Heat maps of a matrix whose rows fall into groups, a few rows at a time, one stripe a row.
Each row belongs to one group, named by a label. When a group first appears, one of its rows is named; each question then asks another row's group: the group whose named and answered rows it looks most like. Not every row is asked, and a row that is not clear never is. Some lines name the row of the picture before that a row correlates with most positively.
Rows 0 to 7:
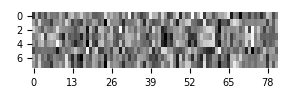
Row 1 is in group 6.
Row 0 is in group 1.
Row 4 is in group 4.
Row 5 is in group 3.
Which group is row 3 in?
4
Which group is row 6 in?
6
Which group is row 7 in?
6
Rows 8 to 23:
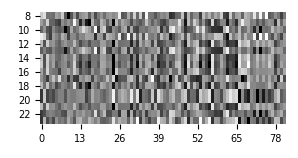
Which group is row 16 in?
6
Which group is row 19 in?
1
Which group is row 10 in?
3
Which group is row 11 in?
4
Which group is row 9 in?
6
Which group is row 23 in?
1
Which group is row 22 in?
3
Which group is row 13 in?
3
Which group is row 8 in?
4
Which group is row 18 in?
6
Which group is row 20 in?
1
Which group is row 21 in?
6
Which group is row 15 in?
6
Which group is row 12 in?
6
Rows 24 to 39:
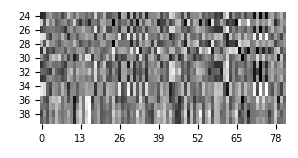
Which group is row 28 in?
6
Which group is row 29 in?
1
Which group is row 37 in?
1
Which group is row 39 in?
1
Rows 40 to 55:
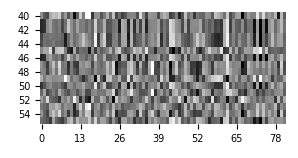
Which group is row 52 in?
6
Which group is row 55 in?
3
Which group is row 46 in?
3
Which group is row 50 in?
3
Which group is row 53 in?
1
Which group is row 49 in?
4
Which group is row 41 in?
3
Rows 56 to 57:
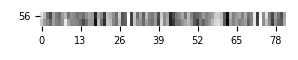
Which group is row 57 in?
4
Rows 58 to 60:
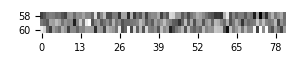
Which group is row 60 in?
4
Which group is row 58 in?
3
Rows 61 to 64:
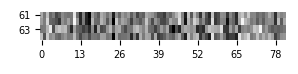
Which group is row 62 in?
6
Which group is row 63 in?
4
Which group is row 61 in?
6
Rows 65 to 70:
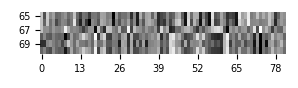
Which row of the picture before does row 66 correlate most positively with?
61
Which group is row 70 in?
3
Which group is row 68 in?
3
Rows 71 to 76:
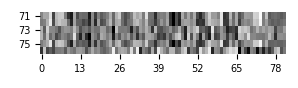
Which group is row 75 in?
4
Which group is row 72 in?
4
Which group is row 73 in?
6
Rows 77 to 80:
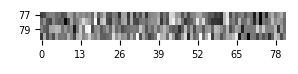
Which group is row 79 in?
1
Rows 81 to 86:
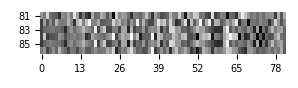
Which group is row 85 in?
3
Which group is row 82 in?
1
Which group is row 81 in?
6
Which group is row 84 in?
1
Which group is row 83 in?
3
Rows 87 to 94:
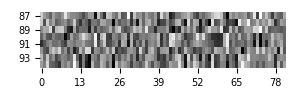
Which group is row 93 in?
6
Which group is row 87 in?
4
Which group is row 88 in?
6
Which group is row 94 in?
6
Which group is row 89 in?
4
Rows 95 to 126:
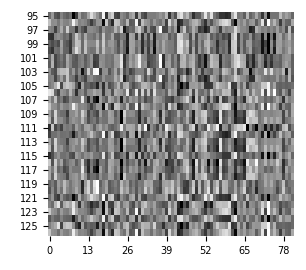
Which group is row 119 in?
1
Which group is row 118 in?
6
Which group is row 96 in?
4
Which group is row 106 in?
4
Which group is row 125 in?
4
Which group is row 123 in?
4
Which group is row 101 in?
1
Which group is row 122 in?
4
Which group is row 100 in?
3
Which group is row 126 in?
4
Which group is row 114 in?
6
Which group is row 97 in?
1
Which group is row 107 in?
6
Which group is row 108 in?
4
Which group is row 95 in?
3
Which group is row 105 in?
4
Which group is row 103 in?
1
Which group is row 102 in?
1
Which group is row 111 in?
1
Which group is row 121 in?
3
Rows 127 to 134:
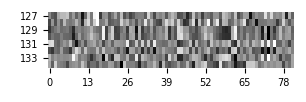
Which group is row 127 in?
1
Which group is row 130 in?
3
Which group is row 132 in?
3
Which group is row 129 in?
3
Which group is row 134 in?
6
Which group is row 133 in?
4
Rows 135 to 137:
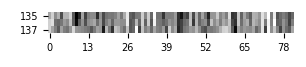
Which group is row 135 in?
4
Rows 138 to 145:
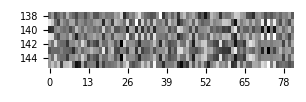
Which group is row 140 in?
3
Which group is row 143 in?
3
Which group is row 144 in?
6
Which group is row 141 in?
4
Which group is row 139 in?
4
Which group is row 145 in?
4
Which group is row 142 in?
6
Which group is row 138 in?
1
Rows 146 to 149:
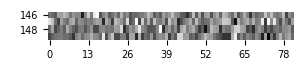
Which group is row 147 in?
4
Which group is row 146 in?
1
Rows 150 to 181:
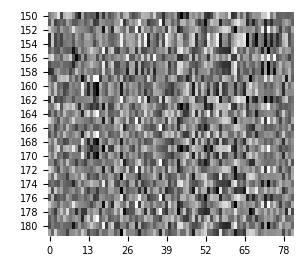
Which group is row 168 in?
6
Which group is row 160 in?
6
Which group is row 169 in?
4
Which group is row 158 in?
3
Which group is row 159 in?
1
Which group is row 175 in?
6
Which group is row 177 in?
4
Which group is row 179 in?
1
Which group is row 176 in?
1
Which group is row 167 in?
1
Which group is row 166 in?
1
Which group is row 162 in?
1
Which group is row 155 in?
3
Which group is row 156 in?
4
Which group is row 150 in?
4
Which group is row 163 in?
4
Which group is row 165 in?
4
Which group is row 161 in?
6
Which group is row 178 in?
1
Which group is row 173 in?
6
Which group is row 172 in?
4
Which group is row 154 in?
1
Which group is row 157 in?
3
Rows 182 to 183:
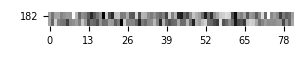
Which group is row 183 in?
6
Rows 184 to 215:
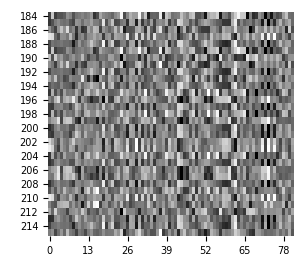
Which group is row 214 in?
3
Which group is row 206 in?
4
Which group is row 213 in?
3
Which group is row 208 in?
3
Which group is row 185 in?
3
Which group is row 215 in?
1
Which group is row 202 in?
4
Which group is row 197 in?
3
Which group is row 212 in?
6
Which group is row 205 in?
3
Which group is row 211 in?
1
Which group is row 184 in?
1
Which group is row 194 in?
3
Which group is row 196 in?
4
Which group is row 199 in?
4
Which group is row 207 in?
4
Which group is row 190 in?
6
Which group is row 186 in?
1
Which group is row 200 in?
3
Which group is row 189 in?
1
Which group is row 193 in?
6
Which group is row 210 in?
4
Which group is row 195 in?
1
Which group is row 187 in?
4
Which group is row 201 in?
3
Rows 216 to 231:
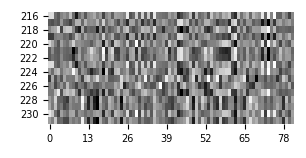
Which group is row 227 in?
4
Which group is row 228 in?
6
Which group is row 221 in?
3
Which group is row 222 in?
3
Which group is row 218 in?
4
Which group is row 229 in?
6
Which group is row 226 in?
1
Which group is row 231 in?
6
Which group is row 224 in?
4
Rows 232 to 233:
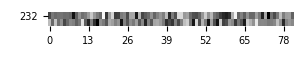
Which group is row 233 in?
6
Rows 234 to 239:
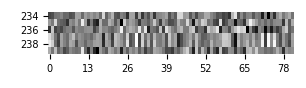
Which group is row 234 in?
3
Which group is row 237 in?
4
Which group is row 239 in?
6
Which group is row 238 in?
4
